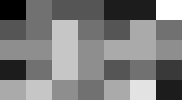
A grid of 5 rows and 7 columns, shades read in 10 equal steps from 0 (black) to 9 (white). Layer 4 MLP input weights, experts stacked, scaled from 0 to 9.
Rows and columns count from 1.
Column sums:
15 24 29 21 19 25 21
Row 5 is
6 7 5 4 6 8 1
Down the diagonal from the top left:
0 4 7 5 6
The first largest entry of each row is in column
7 3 3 3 6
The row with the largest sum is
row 3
